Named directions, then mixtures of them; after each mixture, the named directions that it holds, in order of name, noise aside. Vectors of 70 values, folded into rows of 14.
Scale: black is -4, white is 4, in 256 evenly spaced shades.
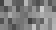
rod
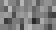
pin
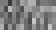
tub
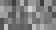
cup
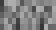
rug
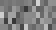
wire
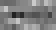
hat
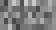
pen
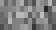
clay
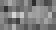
hat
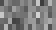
cup, rug, wire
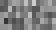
pen, pin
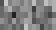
hat, pin, rug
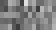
pen, rod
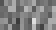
rug, tub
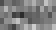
hat, rod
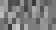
pen, rug, wire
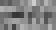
hat, tub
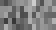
cup, pen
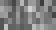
cup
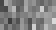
rod, rug, tub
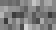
hat, pin, wire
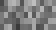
cup, pen, rug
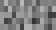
pin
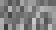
tub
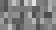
pen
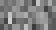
clay, wire
